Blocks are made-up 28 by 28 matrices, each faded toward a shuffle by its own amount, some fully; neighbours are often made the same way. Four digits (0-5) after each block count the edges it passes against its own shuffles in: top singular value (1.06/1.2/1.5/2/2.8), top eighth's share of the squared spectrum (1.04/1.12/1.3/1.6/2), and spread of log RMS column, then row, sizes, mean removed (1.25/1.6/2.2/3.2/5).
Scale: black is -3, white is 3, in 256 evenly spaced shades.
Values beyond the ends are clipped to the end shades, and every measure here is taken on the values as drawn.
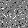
0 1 0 0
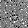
2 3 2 0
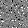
2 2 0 0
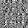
3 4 2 1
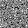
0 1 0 0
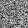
0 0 0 0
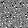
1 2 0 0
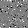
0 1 0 0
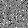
2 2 0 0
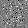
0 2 0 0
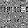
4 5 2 2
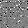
3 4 1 1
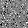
2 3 0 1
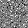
1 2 0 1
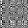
4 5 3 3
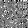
3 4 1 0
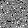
2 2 0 0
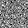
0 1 0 0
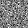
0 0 0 0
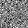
2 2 1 0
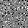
3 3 1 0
